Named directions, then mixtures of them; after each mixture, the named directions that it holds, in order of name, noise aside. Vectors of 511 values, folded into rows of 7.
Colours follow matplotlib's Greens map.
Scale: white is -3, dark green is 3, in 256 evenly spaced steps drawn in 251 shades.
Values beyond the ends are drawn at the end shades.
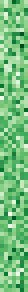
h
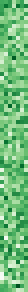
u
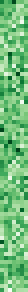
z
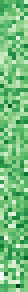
h, u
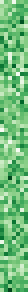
z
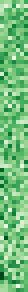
u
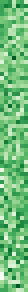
u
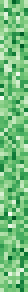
h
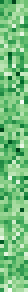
z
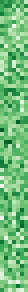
u, z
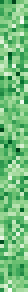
z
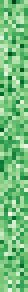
h, z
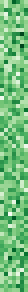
h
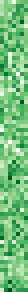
z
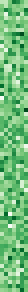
h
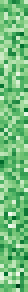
h, u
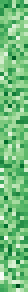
u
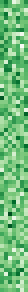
h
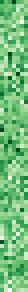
z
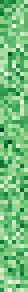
u, z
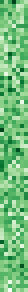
h, z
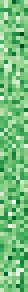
h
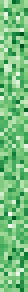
h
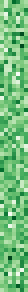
h
